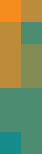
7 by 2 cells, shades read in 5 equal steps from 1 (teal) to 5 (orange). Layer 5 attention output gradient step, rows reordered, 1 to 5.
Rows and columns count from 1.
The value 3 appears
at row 3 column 2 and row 4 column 2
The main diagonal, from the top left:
5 2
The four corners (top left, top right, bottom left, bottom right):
5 4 1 2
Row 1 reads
5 4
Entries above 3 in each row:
2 1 1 1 0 0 0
